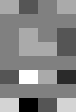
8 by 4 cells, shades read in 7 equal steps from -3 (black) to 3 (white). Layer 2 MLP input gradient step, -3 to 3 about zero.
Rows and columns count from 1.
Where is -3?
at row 8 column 2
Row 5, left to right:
0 0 0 0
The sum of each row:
1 0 0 1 0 1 0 0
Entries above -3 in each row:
4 4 4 4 4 4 4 3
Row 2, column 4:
0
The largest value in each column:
2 3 1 2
